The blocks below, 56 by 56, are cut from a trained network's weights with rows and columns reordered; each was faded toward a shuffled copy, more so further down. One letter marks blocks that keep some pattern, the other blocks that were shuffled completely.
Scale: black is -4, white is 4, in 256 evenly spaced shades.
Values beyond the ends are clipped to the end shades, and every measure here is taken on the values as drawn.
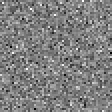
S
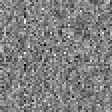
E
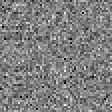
E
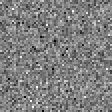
S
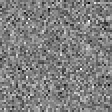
E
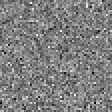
S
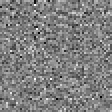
E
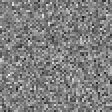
S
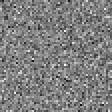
S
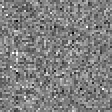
E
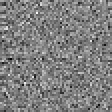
E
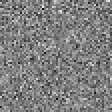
E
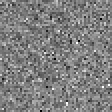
S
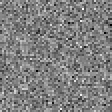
S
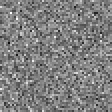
S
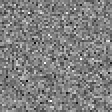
S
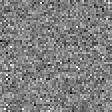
E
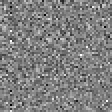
E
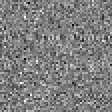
E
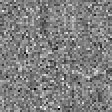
E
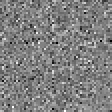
E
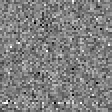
E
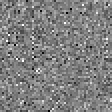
E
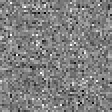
E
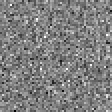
E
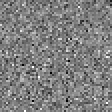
E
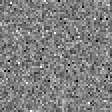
S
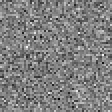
E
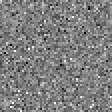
S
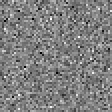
S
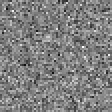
S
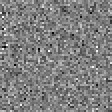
E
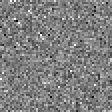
S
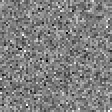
S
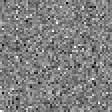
E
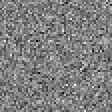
E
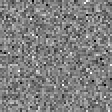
E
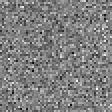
E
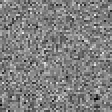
E
